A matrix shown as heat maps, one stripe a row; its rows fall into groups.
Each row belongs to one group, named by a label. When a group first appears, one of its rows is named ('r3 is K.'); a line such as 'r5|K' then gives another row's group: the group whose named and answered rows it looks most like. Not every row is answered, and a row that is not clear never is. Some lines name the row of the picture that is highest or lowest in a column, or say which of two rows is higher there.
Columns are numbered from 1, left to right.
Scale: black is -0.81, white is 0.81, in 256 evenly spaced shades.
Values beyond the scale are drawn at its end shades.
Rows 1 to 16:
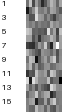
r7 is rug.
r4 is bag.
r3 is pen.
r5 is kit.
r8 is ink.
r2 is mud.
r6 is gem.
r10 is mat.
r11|mud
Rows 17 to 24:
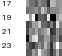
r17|bag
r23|rug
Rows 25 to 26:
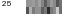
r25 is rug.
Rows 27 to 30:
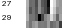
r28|bag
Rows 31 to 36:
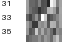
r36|rug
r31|bag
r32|gem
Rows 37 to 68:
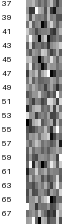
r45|gem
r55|rug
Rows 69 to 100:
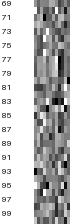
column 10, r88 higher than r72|Yes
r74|pen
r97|bag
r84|ink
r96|pen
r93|mud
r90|pen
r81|rug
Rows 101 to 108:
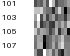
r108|pen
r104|kit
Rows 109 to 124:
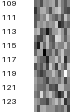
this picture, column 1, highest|117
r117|ink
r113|gem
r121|bag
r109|mud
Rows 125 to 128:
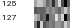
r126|rug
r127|ink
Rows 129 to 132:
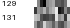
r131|kit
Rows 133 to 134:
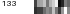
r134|rug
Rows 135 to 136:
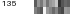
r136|pen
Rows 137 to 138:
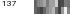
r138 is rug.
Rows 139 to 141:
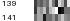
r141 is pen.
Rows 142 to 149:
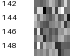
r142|rug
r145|ink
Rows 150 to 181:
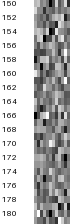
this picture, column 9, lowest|179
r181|bag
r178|bag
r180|mat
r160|gem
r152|ink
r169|rug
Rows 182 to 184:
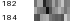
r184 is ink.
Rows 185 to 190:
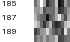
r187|gem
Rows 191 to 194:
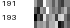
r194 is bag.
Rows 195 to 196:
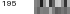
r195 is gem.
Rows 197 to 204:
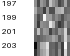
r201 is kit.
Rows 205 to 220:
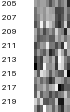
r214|mud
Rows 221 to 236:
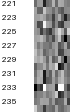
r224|pen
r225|gem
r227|mat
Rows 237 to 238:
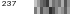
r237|ink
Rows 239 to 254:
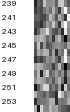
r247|rug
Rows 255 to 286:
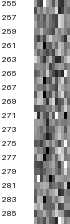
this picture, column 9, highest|286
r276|gem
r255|pen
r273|gem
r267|bag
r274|gem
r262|gem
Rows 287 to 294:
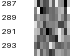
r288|kit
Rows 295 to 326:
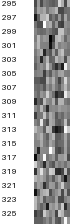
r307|rug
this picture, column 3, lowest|303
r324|ink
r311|mud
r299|bag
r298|pen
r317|mud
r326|rug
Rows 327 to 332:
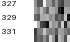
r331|mud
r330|ink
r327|pen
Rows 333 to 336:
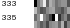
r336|ink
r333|mud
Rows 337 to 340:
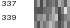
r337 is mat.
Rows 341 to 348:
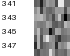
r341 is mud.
